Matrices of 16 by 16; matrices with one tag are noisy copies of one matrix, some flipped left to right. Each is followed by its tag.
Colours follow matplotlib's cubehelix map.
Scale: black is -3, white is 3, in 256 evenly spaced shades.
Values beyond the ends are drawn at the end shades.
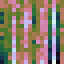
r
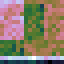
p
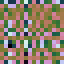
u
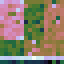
p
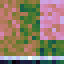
p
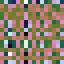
u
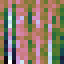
r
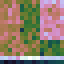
p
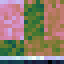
p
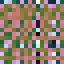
u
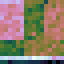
p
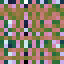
u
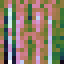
r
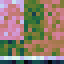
p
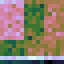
p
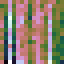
r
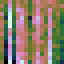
r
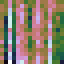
r
